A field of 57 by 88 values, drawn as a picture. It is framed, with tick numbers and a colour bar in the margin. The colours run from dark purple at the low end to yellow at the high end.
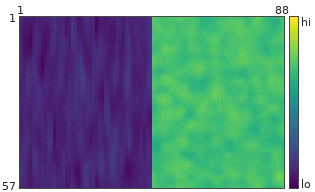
It is made of 1 by 2 panels. Panel 1,1: very low, streaked downward, faint in contrast. Panel 1,2: high, blotchy, faint in contrast.
